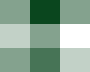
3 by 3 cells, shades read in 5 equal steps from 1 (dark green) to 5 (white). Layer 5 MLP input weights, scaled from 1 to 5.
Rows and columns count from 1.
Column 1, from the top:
3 4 3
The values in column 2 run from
1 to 3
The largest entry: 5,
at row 2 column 3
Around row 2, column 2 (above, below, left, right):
1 2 4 5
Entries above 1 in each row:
2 3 3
